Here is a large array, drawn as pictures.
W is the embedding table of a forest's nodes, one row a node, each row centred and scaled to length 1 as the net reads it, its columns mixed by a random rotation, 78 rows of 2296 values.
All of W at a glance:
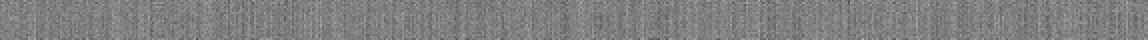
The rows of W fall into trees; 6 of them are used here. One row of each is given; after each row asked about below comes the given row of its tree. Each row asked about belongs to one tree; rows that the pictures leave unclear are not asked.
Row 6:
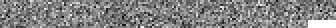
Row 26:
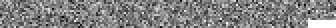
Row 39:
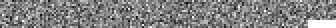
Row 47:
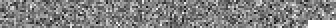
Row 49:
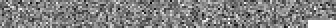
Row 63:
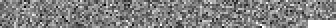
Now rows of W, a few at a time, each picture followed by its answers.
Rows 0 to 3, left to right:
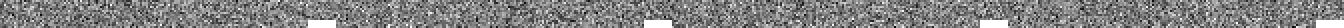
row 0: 63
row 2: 63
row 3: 49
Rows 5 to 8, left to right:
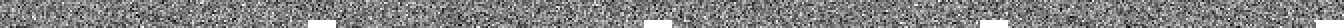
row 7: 6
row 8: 26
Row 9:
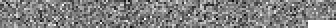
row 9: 63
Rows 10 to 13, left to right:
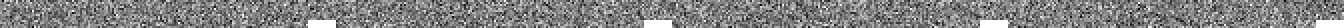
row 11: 63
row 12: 63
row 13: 6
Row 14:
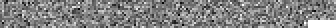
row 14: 6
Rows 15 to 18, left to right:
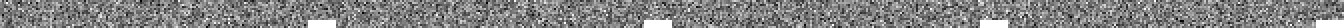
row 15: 49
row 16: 49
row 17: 63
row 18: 6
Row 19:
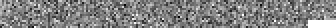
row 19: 39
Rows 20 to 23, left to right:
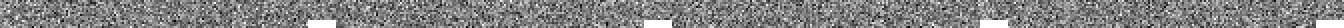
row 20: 39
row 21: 63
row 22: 63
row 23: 49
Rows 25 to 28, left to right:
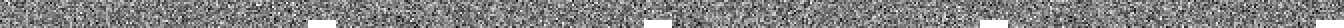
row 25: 47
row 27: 6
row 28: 26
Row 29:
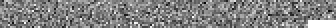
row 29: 39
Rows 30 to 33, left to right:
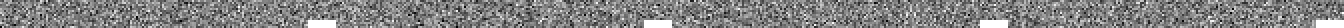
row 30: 39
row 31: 49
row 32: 39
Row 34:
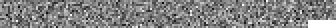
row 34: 6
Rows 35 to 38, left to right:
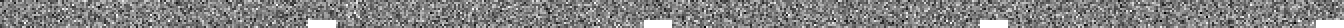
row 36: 6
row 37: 39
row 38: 6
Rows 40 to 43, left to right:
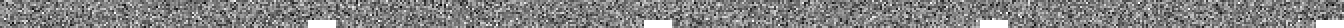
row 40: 39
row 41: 63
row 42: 6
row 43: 6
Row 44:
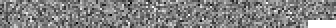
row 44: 63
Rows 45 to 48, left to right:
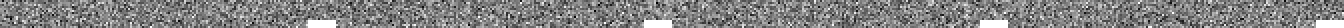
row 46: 47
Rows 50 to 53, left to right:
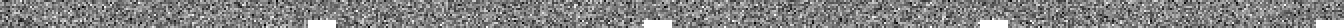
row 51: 39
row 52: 6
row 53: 39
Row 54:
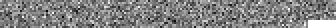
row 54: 6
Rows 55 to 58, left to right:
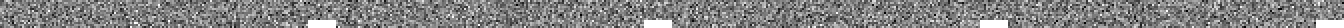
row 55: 39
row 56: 39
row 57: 6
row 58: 63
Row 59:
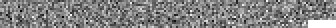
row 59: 6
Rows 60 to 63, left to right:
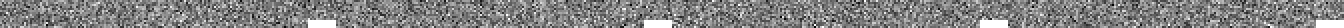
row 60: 26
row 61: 49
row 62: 39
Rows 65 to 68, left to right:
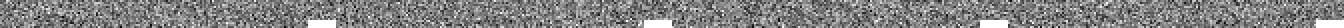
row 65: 26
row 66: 6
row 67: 49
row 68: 39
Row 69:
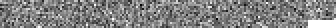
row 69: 63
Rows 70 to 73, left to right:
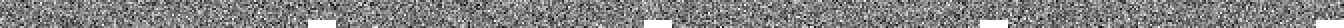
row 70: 26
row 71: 63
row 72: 39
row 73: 39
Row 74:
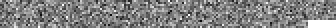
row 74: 63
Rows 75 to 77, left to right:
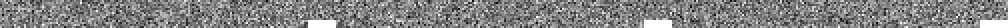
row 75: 49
